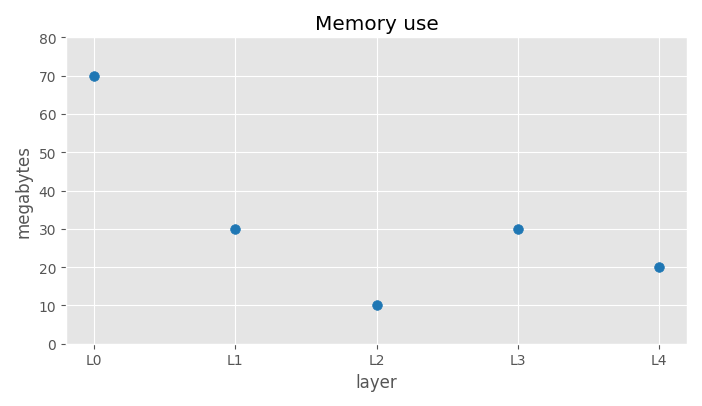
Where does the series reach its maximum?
L0
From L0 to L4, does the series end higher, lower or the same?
lower
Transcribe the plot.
Title: Memory use
x-axis: layer, ticks L0 L1 L2 L3 L4
y-axis: megabytes, ticks 0 10 20 30 40 50 60 70 80
Values:
70 30 10 30 20
